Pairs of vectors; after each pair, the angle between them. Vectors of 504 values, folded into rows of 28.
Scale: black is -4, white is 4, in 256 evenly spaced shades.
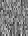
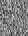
partly aligned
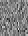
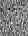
orthogonal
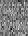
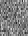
partly opposed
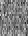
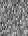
orthogonal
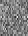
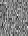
partly opposed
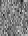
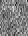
partly aligned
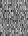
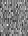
nearly parallel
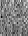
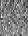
nearly opposite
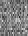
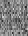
nearly opposite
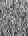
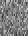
partly aligned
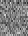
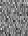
partly opposed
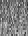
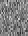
partly opposed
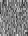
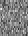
orthogonal
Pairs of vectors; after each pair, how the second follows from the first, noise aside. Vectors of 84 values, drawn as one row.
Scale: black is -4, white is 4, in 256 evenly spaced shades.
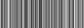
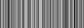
negated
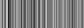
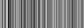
copied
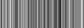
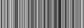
copied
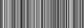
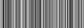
negated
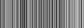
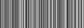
sign-scrambled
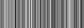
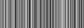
sign-scrambled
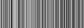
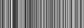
negated
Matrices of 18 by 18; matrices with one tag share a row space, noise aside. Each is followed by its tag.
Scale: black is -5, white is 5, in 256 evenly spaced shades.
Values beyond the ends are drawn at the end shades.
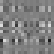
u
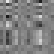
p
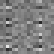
p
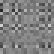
u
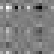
p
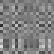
u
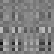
u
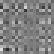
u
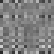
u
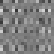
u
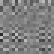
u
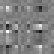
p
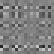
u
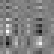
p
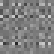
u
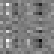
p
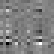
p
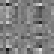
p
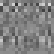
u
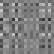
u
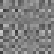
u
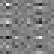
p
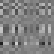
u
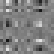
p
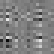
p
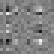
p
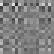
u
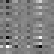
p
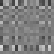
u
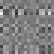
u
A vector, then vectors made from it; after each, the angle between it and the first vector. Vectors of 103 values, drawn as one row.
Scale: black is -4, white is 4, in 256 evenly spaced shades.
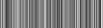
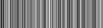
partly opposed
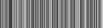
partly aligned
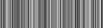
nearly opposite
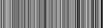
nearly opposite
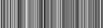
partly opposed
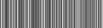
partly aligned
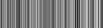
partly opposed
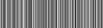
partly opposed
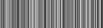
nearly opposite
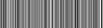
partly opposed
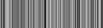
nearly opposite
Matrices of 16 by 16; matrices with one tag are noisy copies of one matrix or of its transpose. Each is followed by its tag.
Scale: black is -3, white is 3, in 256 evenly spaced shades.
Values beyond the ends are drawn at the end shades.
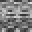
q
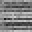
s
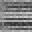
s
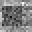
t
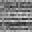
s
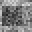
t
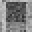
t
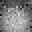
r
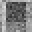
t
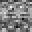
q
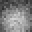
r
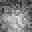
r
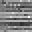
s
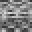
q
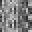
q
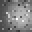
r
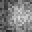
r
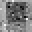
t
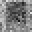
t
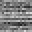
s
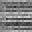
s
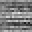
s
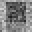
t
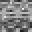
q
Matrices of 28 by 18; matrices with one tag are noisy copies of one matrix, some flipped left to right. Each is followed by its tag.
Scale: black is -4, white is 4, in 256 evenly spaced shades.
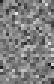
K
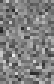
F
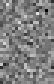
K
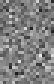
F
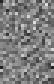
K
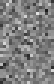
K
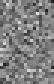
K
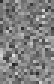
F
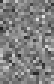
F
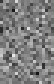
F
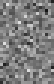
K
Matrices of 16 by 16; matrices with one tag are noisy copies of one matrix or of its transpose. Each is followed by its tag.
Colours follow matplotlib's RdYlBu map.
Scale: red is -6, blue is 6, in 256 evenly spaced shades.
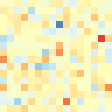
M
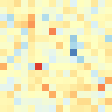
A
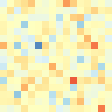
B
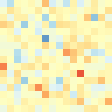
B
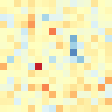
A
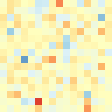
M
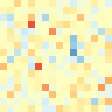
A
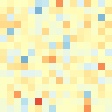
M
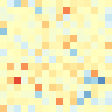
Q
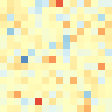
M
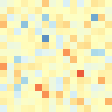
B
